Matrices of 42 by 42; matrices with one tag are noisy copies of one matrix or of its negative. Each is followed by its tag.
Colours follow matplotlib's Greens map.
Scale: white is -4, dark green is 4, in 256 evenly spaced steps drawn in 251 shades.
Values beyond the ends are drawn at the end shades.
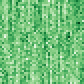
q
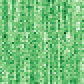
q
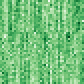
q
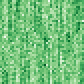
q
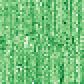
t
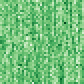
t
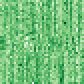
t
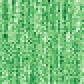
q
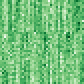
q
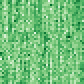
q
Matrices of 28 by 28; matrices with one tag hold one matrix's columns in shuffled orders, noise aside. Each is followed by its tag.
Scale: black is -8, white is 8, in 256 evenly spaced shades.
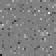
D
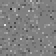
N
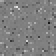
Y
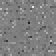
Y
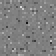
Y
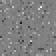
Y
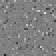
D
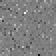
D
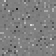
N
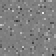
D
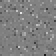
D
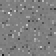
D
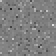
N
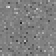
Y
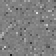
D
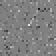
N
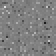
Y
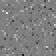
D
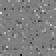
D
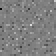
N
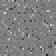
D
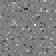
N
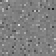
N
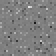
Y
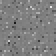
Y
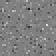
N
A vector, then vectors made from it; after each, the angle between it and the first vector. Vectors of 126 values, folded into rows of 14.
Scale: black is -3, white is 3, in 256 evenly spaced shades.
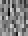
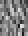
partly aligned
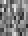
partly opposed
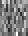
partly opposed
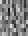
nearly parallel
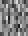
partly aligned
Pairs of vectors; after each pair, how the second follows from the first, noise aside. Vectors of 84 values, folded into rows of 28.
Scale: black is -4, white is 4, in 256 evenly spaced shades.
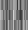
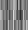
copied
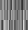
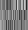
shuffled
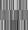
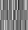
shuffled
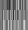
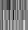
copied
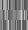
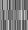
copied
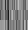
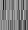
shuffled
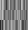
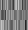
shuffled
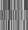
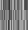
copied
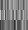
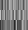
copied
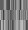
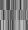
copied
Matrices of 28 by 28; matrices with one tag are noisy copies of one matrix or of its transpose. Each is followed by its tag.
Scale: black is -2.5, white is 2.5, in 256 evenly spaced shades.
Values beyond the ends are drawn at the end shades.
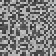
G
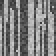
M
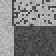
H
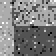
H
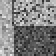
H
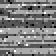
M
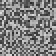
G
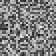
G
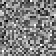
G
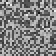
G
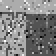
H
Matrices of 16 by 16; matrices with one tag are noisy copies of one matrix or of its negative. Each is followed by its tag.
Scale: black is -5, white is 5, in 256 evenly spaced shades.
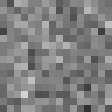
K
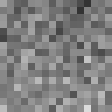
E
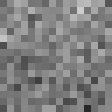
E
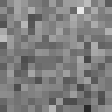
E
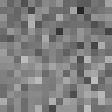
E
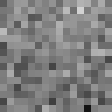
E
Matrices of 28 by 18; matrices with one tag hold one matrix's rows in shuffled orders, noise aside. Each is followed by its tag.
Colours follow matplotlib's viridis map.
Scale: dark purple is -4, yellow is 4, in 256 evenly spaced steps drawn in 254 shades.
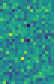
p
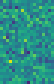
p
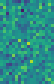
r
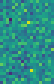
r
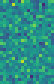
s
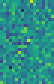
r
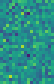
p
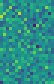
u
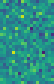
s
